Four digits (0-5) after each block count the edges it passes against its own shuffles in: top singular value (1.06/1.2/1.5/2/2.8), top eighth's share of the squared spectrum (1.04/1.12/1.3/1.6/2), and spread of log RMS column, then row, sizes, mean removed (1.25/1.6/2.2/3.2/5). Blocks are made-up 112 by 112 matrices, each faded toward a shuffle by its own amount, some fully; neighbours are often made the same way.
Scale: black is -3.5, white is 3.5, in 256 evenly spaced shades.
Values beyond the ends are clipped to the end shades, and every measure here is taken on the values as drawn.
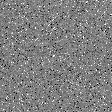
0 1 0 0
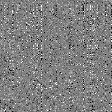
4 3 3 1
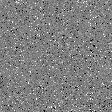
2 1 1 0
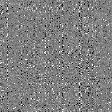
4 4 3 2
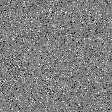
1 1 0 0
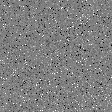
1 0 0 0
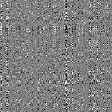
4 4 4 2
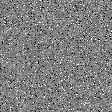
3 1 0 0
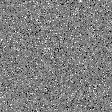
2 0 0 0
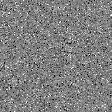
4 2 1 1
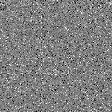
4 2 1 1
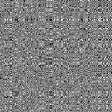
5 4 3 3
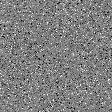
0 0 0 0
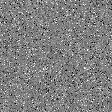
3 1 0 0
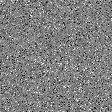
3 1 0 0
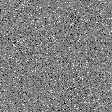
3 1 0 0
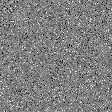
2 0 0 0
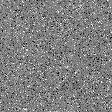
0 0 0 0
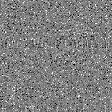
4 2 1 1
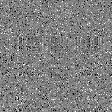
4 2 1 1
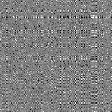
5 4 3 4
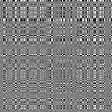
5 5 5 5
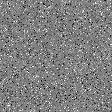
0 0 0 0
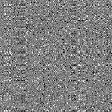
5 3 2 2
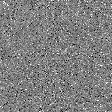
3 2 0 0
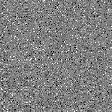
4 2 1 1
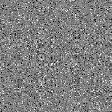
4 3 1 1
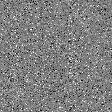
3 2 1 0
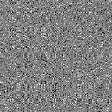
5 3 2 2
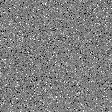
3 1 0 0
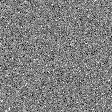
0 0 0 0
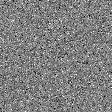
0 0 0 0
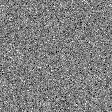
0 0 0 0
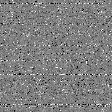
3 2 0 3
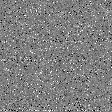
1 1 0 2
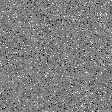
0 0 0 0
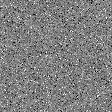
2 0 0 0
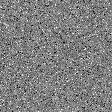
1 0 0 0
